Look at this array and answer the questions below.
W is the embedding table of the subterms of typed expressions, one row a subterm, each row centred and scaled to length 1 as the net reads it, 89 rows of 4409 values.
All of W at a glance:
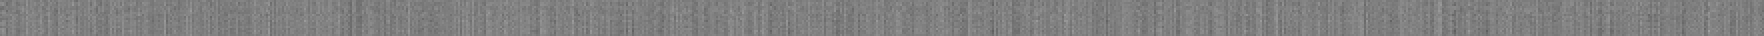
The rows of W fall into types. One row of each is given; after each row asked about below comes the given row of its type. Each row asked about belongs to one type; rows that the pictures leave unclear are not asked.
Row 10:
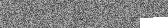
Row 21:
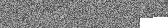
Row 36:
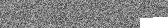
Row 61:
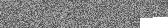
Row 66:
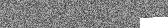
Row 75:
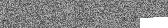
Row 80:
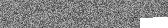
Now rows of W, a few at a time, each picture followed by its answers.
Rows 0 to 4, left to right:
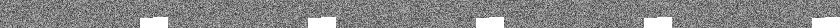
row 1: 10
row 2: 75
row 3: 36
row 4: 66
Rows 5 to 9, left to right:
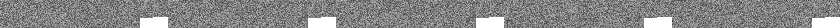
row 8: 75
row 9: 21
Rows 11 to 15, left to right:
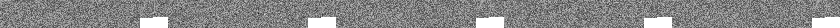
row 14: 10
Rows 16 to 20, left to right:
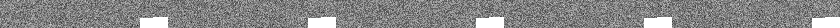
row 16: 36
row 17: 66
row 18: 21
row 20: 75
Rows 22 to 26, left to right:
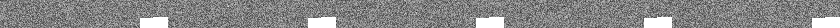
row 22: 75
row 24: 36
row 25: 21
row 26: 75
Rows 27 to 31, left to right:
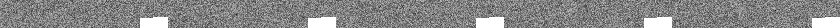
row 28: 75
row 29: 80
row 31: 75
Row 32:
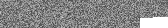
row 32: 61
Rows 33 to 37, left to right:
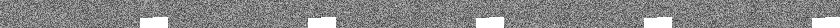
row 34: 21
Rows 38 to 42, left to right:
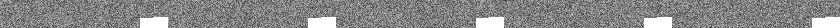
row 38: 10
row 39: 80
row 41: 21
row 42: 36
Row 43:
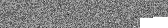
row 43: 36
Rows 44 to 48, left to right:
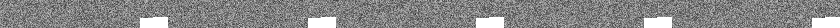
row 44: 66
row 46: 21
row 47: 10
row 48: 21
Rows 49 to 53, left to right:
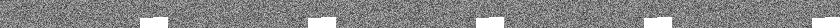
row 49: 36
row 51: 80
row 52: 80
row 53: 80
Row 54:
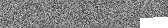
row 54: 80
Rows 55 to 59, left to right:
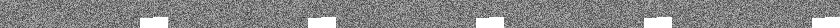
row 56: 80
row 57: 75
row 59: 61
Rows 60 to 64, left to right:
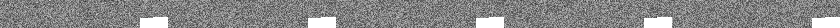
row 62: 61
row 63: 21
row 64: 80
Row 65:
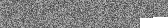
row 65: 10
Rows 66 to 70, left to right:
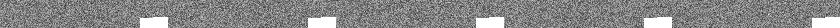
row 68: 10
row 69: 80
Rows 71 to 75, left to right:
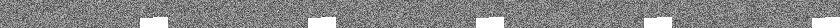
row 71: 21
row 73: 61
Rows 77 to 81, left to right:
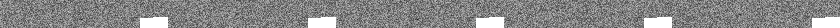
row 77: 10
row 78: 61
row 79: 10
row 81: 75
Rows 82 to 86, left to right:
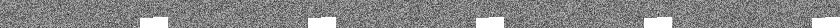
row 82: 36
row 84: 61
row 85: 75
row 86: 80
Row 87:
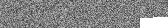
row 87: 61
